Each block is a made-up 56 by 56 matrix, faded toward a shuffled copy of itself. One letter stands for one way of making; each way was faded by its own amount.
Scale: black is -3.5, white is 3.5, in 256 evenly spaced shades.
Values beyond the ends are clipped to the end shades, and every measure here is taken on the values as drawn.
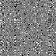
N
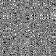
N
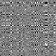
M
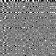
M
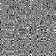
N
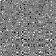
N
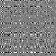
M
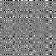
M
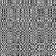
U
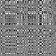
U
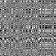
M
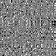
N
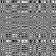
U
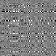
M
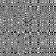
M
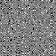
N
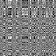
U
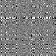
M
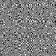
N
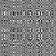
U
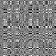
U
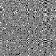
N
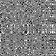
N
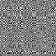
M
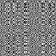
U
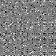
N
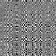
U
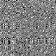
N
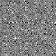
N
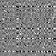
M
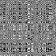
M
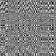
U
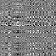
M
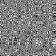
N
